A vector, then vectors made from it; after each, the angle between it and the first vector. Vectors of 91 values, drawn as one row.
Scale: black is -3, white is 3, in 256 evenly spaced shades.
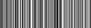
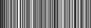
partly aligned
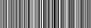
orthogonal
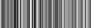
partly aligned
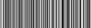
partly opposed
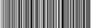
nearly opposite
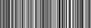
orthogonal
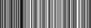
orthogonal
